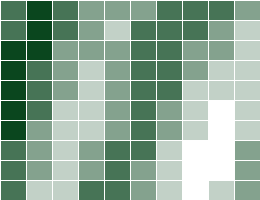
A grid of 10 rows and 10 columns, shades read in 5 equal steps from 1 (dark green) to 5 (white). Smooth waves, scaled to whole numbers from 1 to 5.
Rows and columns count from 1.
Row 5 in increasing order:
1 2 2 2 3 3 4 4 4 4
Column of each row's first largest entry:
4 5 10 4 4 9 9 8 8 8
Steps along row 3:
same up same same down same up same up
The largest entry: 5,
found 7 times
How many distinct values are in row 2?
4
